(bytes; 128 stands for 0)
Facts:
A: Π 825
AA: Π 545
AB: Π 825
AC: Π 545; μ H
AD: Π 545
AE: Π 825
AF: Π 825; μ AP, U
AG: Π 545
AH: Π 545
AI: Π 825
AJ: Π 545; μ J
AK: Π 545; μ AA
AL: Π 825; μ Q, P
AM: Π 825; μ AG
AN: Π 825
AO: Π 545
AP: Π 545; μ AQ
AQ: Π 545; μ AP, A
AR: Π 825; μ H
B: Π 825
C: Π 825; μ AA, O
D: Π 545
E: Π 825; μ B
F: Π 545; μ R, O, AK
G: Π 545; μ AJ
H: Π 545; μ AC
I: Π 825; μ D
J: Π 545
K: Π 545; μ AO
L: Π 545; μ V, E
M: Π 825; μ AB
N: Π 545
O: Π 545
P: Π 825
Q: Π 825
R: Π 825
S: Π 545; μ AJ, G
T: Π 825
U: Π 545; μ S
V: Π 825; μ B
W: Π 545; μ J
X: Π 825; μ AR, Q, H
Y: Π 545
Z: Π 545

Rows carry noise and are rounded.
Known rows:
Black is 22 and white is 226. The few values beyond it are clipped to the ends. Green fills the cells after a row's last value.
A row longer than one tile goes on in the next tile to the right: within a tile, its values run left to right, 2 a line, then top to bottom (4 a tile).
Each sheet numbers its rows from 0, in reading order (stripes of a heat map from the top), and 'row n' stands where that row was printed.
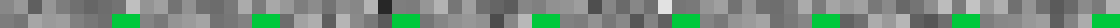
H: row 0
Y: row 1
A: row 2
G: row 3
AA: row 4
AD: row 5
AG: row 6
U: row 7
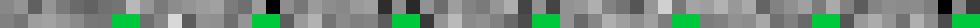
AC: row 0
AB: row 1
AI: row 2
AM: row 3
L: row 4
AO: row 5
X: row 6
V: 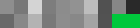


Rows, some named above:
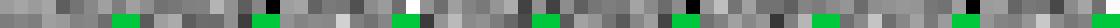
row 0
K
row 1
R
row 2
AP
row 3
AM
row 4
C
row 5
J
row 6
M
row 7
AQ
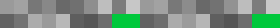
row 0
AG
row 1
AG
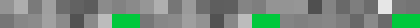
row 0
W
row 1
S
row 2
AK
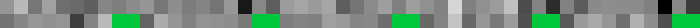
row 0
AJ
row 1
AF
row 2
K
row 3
B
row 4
X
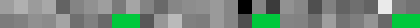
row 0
AO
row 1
AR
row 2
F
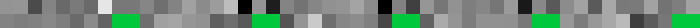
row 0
AK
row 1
I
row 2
Q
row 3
AF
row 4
D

